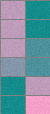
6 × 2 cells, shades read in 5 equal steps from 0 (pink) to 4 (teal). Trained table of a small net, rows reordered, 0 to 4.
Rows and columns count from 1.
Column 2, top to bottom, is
4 4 3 3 1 0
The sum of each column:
13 15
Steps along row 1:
up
